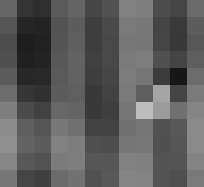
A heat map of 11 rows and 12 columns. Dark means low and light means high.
Odd patch: rougher, in the middle right. Stripes: upright, repeating 3 times. Roughest part: middle right.
